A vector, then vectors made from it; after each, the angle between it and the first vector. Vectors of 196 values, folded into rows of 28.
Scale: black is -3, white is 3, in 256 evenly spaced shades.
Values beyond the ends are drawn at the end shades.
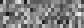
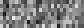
orthogonal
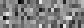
partly opposed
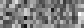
partly aligned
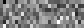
partly opposed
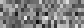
partly opposed
